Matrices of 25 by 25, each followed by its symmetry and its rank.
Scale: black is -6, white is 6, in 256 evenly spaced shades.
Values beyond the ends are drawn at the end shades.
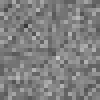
symmetric, full rank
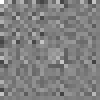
symmetric, rank three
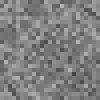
symmetric, full rank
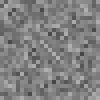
symmetric, full rank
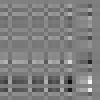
neither, rank one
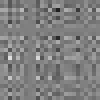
antisymmetric, rank two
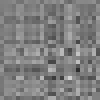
antisymmetric, rank two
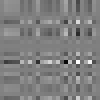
neither, rank one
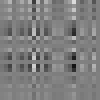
neither, rank one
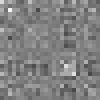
symmetric, rank three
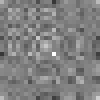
symmetric, rank three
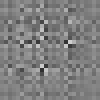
antisymmetric, rank two
